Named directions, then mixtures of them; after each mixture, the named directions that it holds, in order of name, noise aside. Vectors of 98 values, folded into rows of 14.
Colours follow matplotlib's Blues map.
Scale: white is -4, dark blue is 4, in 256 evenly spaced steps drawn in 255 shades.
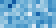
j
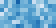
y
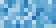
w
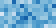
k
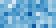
j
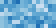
j, y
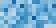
k, w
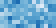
j, y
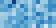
j, k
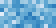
k, y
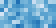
y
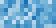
w
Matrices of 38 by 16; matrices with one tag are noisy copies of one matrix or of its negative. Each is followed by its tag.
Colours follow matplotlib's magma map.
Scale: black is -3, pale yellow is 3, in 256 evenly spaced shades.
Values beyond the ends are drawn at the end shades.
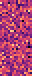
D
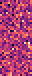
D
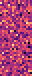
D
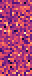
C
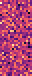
D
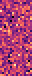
C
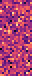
C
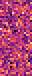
C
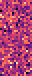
C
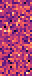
C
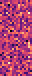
D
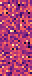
D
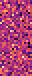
D
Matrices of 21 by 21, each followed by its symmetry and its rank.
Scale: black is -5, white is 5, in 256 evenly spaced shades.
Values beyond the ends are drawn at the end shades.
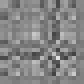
symmetric, rank two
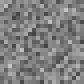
symmetric, full rank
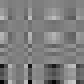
neither, rank one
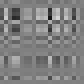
neither, rank one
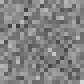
symmetric, full rank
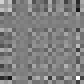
symmetric, rank two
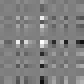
symmetric, rank one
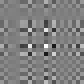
symmetric, rank one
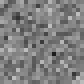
symmetric, full rank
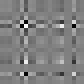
symmetric, rank one
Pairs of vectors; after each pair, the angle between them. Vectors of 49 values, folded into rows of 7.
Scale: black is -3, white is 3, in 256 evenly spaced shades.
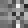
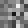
nearly parallel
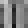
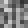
partly aligned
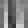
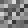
orthogonal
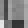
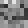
orthogonal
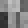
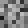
partly aligned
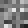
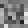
orthogonal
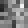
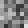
partly opposed
